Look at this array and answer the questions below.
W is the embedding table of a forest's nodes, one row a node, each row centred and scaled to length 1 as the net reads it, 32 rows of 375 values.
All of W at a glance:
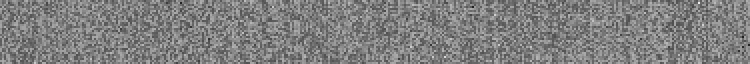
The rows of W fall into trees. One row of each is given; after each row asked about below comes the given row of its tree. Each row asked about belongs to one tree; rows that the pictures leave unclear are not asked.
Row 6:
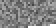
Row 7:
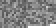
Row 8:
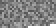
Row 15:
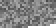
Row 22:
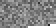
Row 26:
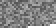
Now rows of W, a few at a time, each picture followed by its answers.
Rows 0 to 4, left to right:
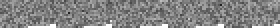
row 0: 15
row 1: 15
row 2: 6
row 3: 22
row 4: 6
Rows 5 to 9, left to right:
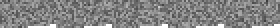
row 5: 15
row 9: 8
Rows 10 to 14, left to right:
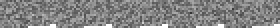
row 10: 26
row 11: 15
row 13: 6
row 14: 15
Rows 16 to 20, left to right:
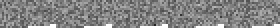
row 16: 6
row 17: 26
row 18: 6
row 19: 22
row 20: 7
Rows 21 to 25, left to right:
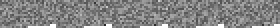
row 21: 8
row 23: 26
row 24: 15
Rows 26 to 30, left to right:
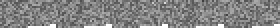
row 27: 7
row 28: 7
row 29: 7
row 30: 26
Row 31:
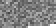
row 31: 7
